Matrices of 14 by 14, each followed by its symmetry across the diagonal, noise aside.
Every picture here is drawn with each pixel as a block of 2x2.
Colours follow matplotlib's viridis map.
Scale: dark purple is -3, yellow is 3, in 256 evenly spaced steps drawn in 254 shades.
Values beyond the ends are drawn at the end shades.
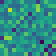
symmetric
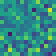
symmetric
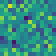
neither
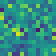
neither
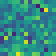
neither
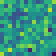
symmetric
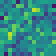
symmetric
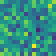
neither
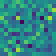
symmetric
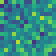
symmetric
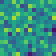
symmetric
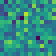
neither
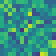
symmetric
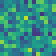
neither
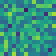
symmetric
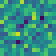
symmetric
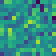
neither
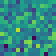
neither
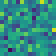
neither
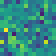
neither
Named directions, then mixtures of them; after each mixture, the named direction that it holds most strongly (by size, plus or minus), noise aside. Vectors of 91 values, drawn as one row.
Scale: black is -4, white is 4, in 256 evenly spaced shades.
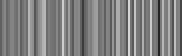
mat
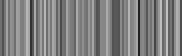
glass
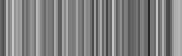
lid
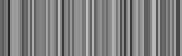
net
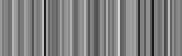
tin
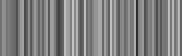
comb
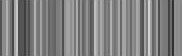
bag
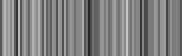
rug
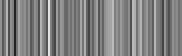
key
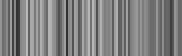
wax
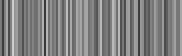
net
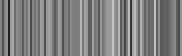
net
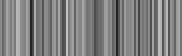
glass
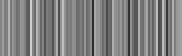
glass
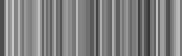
lid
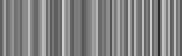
mat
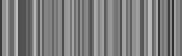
bag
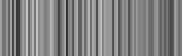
wax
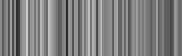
wax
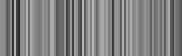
wax
